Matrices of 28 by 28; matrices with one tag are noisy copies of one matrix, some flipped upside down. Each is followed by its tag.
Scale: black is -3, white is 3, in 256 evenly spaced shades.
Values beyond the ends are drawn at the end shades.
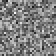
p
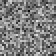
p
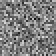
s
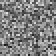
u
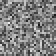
p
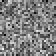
p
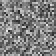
s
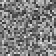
u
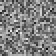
p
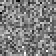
p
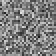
s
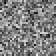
p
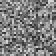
u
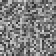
p
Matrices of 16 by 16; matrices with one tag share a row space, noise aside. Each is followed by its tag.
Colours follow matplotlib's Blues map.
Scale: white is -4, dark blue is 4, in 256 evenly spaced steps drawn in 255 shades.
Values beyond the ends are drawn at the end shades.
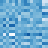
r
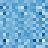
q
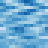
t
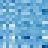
r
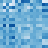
r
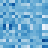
r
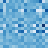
q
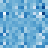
q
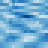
t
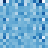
q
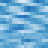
t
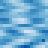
t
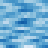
t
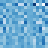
q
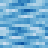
t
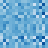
q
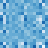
q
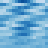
t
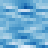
t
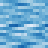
t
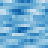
t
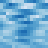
t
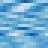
t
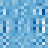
q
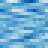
t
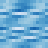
t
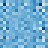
q
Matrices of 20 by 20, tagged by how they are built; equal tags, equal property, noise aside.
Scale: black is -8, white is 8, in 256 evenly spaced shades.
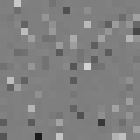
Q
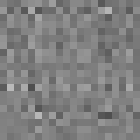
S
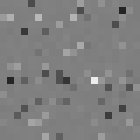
Q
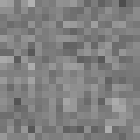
S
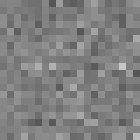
S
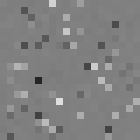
Q
